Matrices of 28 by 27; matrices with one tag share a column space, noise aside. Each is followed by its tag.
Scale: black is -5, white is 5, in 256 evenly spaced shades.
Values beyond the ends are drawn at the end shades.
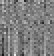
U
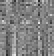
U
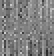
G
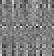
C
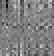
C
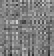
U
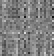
G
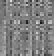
U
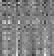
U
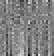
U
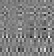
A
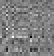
A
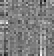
U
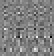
A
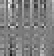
C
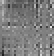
C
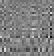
A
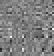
A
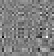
A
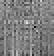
U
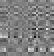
A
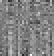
U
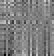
U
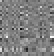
A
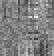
G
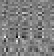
A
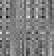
G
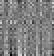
U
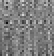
U
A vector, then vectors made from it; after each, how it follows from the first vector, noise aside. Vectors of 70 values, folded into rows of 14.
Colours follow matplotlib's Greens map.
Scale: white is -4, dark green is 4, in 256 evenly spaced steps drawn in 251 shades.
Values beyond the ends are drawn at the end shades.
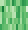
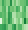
reversed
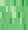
partly zeroed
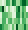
scaled up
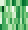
scaled up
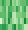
reversed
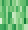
reversed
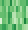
reversed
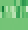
partly zeroed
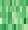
reversed
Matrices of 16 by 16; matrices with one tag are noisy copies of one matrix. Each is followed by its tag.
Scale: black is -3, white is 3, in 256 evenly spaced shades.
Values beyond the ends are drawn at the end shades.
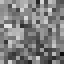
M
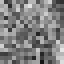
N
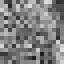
N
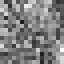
N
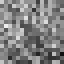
M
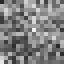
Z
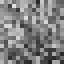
M
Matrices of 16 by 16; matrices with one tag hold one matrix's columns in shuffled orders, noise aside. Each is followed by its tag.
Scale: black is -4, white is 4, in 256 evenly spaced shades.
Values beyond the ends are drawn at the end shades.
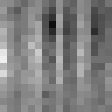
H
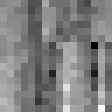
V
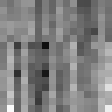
V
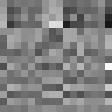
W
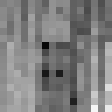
V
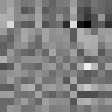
W
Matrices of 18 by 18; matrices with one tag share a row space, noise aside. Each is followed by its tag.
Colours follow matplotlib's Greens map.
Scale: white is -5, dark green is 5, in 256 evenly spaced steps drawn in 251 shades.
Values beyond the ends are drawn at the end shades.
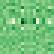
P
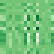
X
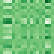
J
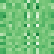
X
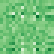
P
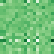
X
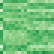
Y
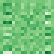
J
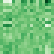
J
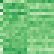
Y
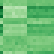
Y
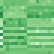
Y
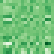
J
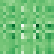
P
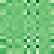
X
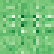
P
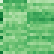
Y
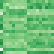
Y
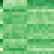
Y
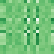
X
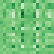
P
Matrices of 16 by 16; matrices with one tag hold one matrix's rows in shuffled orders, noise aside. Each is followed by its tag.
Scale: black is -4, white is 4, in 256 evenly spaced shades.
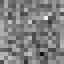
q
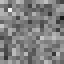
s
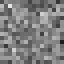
s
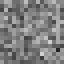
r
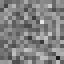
r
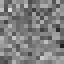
s
